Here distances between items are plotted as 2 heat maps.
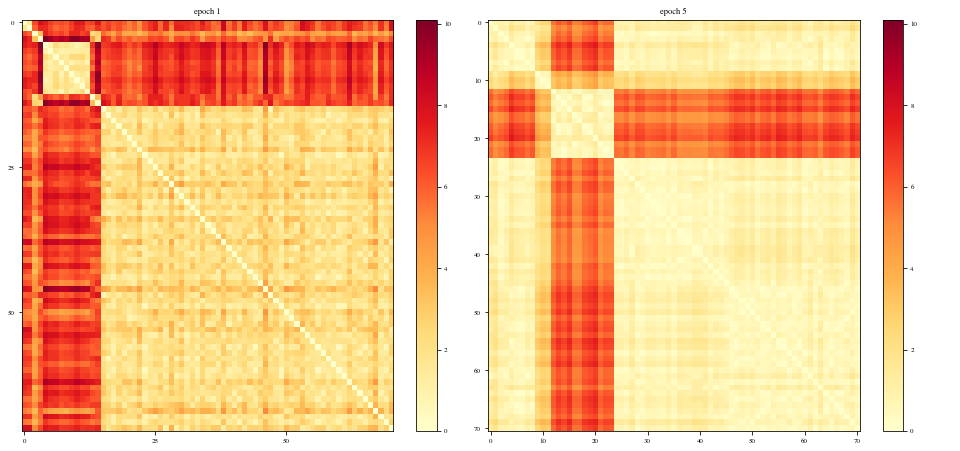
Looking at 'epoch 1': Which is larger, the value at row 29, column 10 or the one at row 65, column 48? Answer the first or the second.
the first
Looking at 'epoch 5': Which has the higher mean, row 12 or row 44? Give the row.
12
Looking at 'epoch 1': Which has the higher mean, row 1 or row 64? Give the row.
1
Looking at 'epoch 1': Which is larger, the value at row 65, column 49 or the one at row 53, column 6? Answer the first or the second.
the second
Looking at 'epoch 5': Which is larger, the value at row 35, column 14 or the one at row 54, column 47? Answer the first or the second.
the first
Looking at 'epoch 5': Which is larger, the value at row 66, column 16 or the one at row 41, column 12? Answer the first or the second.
the first
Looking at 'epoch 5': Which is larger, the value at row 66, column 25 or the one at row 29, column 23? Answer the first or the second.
the second
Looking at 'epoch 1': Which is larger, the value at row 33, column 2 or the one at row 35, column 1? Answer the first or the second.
the second
